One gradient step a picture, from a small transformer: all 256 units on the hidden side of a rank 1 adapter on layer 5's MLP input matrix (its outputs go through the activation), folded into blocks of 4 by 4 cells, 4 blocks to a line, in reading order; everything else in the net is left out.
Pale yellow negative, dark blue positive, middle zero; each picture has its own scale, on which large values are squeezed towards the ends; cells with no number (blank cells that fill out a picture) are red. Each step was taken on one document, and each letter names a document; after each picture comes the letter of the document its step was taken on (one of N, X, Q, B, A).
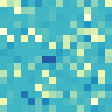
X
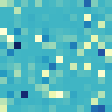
X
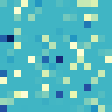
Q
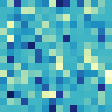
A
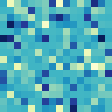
A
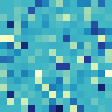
A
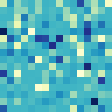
X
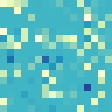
X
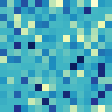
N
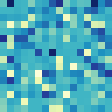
A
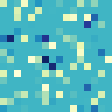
X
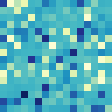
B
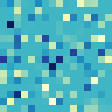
Q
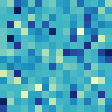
B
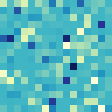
N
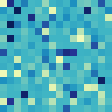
B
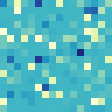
X
